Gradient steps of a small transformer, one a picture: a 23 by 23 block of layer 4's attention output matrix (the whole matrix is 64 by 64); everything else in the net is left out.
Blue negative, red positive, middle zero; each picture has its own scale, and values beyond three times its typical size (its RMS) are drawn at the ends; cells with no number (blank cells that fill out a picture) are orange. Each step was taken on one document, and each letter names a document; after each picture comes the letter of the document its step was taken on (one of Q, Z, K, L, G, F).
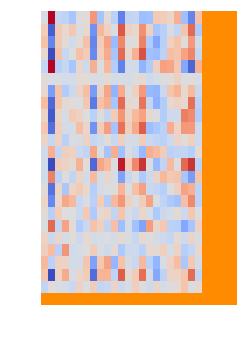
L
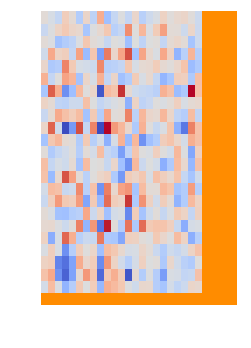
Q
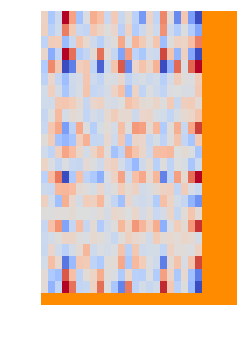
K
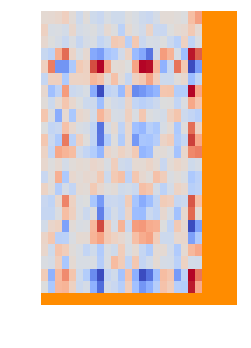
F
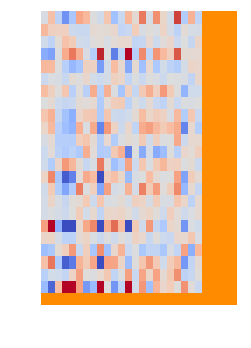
K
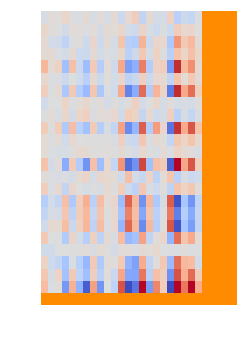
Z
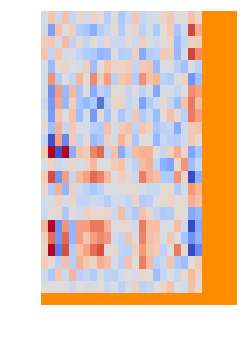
F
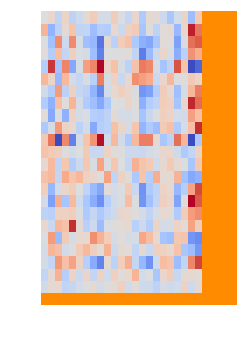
F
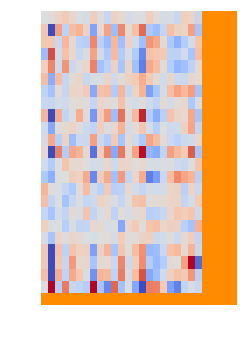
L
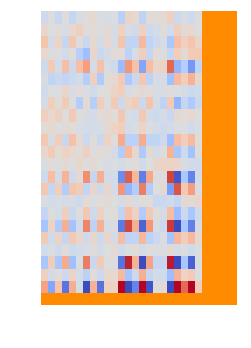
Z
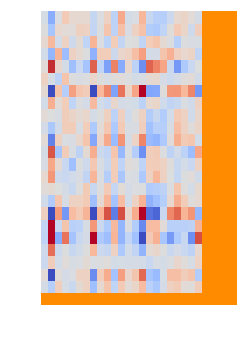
L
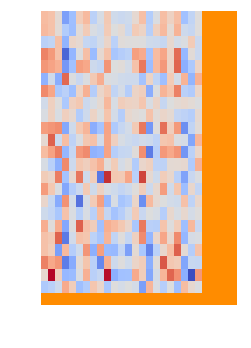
Q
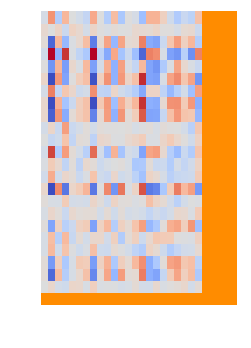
L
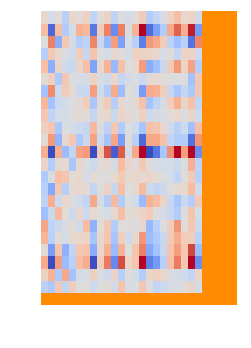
L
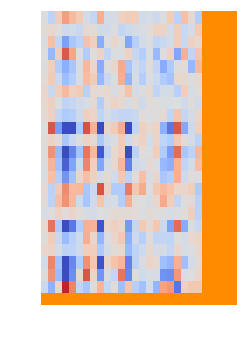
K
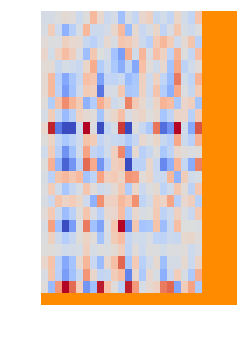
K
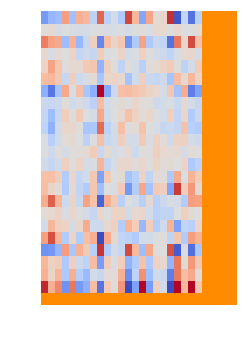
Z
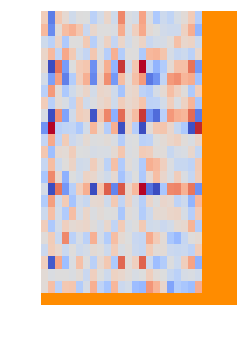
L
